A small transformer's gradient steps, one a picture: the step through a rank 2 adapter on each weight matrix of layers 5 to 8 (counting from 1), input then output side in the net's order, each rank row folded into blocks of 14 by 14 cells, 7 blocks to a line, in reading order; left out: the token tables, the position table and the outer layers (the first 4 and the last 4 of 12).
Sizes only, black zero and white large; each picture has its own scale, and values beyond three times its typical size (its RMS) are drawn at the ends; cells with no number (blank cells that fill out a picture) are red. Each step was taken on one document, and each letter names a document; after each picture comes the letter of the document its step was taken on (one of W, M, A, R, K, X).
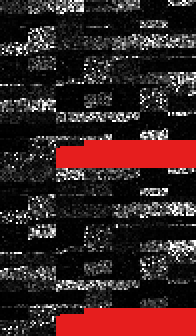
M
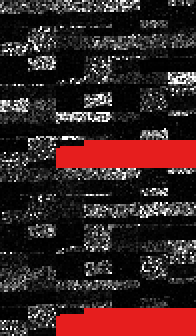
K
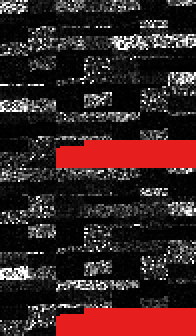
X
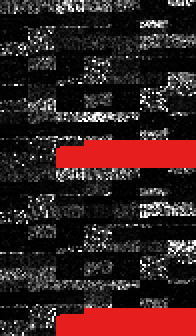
M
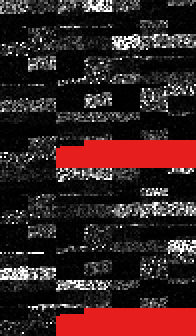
X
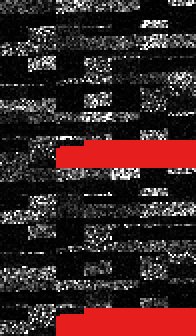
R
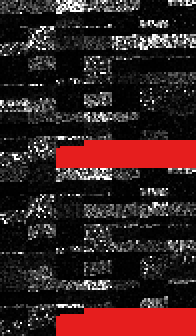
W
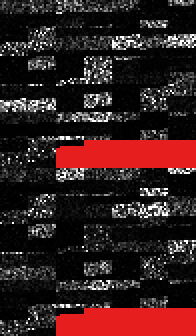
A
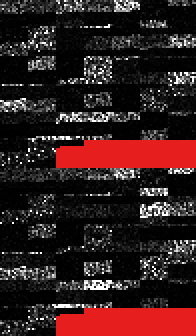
A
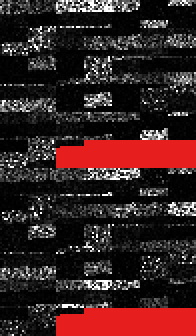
K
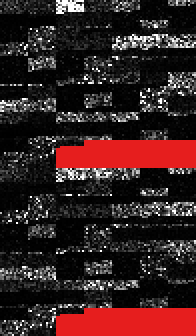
M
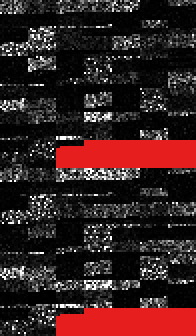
R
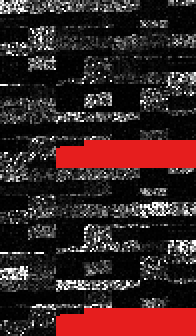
X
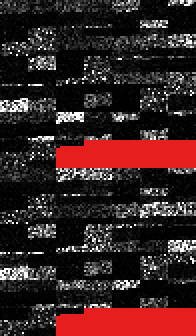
X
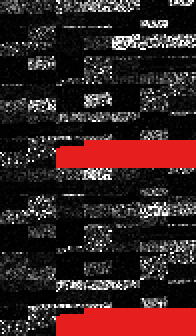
A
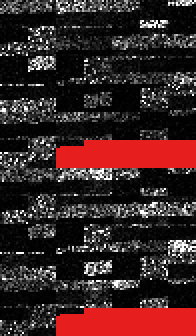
X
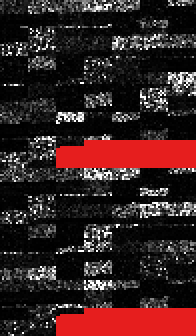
M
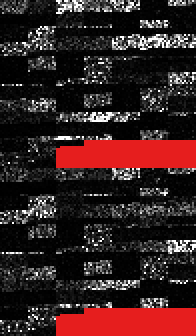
A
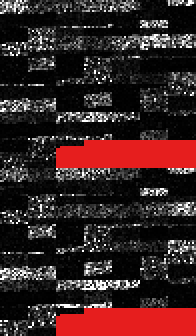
X
